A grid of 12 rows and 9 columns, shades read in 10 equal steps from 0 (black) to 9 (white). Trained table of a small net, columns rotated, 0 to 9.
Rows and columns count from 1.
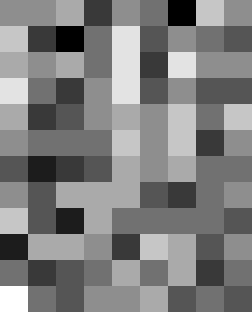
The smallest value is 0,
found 2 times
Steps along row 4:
down down up up down up down same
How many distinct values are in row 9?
5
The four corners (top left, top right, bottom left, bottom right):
5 5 9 3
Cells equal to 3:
17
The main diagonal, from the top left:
5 2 6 5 6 5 6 4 3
